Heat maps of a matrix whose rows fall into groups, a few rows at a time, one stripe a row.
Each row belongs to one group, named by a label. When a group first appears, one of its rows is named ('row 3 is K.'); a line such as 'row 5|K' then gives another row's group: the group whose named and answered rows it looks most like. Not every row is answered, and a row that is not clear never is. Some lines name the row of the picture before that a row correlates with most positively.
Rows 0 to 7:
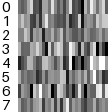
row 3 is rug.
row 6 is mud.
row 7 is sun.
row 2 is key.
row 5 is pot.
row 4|mud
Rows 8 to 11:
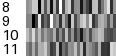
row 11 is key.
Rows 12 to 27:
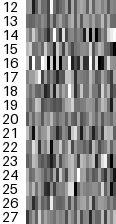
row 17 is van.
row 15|rug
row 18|pot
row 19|van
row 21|sun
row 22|key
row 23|van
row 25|pot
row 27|mud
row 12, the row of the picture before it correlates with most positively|9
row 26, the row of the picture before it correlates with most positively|9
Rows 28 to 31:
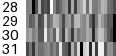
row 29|rug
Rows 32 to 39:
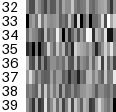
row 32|van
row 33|mud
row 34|rug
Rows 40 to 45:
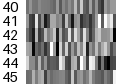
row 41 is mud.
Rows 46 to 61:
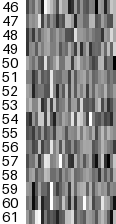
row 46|sun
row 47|van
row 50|rug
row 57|sun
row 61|van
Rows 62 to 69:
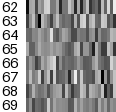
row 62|mud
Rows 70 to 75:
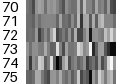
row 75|mud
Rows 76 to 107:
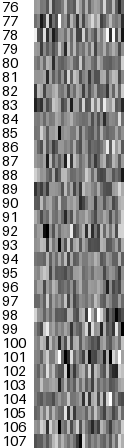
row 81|key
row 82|mud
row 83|rug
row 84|sun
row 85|key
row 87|key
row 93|key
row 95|van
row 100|key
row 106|key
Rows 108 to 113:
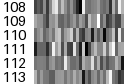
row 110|sun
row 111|rug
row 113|pot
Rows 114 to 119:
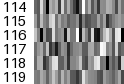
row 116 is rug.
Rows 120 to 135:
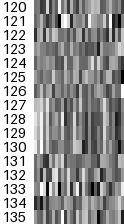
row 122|mud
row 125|rug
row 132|sun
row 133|key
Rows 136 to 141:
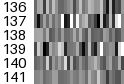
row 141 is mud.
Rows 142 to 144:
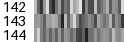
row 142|van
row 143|rug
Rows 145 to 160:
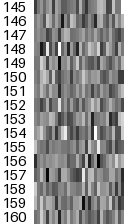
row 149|key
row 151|key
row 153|key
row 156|mud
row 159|pot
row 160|key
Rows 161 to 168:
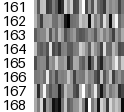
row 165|mud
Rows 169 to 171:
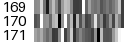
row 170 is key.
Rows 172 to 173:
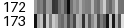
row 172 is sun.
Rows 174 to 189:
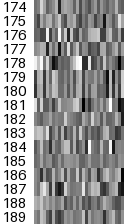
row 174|key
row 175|sun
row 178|pot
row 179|mud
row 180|mud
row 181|pot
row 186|rug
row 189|van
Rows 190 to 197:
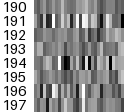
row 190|rug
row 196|sun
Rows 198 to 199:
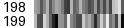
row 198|sun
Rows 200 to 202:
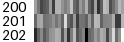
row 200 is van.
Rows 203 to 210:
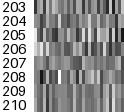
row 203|mud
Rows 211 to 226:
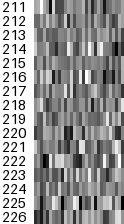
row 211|van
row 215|mud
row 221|sun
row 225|rug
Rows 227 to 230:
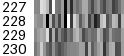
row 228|key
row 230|van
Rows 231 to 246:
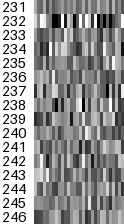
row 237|mud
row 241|rug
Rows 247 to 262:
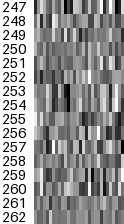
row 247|van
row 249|rug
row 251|van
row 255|pot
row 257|rug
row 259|van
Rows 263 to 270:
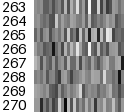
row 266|pot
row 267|rug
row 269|pot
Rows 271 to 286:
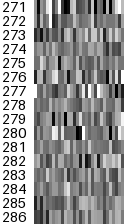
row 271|sun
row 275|key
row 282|rug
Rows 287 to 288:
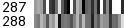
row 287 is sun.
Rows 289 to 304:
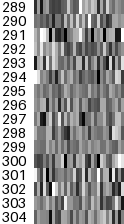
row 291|van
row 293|mud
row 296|key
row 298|sun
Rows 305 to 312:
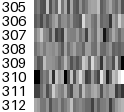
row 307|van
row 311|rug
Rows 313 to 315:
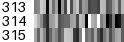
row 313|key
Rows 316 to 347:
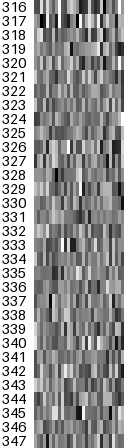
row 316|sun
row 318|van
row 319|rug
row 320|sun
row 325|van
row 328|pot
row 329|pot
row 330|rug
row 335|pot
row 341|mud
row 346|van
